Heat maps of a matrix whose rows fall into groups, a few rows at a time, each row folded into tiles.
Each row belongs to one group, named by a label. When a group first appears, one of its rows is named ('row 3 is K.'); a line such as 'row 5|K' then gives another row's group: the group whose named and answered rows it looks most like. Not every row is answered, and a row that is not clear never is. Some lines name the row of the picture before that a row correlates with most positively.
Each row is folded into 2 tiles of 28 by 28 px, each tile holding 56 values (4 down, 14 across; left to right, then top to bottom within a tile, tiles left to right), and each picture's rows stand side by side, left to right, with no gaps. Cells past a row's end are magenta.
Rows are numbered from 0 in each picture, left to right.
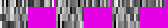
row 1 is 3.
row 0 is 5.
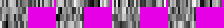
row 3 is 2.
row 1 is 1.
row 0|5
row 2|5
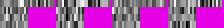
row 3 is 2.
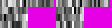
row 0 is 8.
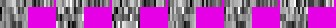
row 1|8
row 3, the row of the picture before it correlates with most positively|0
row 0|8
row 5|5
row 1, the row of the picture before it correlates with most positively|0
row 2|1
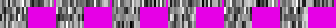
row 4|2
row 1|1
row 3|5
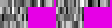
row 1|2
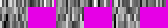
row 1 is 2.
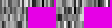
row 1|8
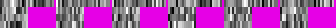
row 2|5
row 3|1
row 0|8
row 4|3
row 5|5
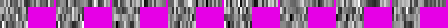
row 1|2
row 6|1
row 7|8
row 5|3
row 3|3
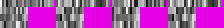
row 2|8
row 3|8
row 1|8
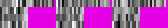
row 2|5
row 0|8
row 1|5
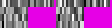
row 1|3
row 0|3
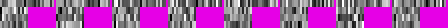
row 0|5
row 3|3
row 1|1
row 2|3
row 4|5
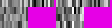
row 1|8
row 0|2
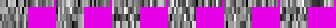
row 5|1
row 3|3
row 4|2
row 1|8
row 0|5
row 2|1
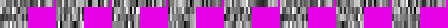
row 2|5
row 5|1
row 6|3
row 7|5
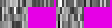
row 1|3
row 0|8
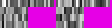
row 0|3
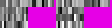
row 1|1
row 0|2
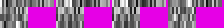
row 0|5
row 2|5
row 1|5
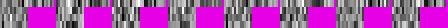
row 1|8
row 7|2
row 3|8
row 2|2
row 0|2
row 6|2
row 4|1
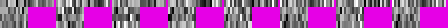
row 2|1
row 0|5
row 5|5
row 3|1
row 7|5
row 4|3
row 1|8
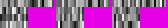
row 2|2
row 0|1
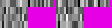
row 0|3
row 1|2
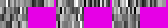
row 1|3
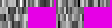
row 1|2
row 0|8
